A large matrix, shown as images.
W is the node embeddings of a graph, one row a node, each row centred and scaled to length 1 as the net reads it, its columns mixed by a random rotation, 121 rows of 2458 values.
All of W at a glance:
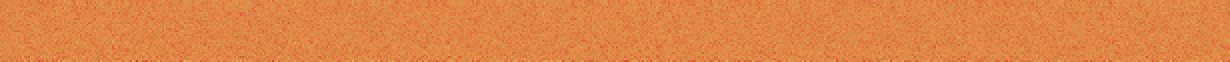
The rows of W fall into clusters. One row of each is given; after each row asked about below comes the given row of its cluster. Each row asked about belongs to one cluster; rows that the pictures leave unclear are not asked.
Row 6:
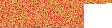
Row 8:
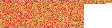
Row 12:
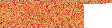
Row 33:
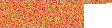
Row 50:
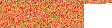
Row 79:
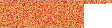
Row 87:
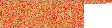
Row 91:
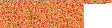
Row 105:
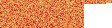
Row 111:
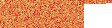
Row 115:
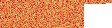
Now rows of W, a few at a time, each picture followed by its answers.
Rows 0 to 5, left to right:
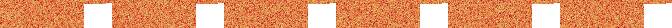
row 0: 12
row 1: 115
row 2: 50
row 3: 50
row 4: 50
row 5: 12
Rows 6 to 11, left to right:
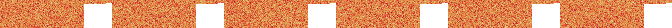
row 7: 50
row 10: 50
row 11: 105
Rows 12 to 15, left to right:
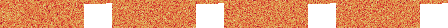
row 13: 79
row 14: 6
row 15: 79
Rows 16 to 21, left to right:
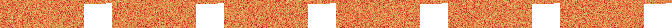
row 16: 115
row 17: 6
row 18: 12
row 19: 8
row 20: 8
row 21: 6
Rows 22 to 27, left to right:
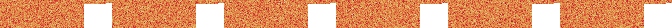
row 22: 50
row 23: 79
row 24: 33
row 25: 115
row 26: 91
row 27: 115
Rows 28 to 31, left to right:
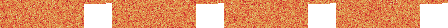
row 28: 115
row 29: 111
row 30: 87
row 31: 33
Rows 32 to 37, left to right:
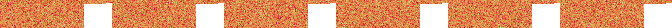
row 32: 50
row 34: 87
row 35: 105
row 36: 79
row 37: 33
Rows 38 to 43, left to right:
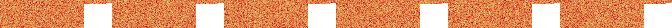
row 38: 79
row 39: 6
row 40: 111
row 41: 50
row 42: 87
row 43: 8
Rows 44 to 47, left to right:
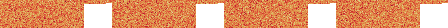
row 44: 105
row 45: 6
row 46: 8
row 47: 8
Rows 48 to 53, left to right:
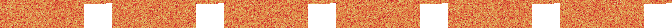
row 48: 87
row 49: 79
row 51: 50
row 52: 87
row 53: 33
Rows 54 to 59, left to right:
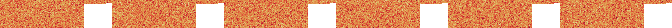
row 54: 111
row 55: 12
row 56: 50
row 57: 105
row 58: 91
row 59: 87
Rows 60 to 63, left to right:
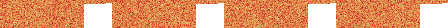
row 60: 87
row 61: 8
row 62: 79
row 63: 8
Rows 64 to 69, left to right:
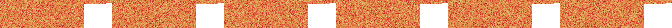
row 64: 79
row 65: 50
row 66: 12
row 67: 111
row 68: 6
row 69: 6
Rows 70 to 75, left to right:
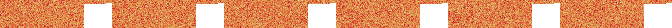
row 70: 8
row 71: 115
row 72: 79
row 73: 8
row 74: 87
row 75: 33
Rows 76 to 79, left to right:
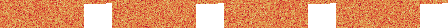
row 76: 33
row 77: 6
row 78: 87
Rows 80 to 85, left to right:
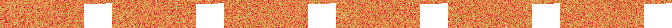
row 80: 87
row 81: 12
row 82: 6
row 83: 12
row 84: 50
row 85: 87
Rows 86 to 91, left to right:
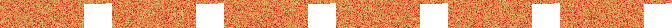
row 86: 50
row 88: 105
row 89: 79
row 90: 6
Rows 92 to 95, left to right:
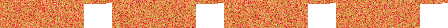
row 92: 33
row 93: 91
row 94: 91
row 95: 115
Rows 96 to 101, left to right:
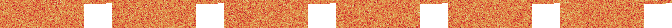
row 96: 33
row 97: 115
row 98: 8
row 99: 91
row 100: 115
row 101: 12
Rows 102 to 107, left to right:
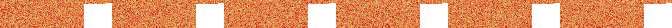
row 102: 6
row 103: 8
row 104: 111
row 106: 6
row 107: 105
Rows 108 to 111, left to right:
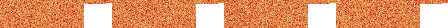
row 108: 91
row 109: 33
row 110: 8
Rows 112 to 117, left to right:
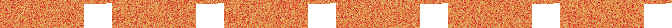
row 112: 115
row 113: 87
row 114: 87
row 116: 12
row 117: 91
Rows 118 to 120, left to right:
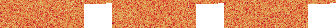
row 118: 105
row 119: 12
